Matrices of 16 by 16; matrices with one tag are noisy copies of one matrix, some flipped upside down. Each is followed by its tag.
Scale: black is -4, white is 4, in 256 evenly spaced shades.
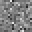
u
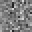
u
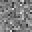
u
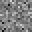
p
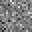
p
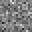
p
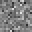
u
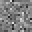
u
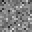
p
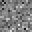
p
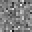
u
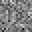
p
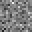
p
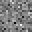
p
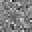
u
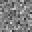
u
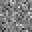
p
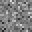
p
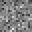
p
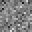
p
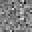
u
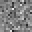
u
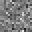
u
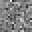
u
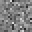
u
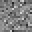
u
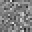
u
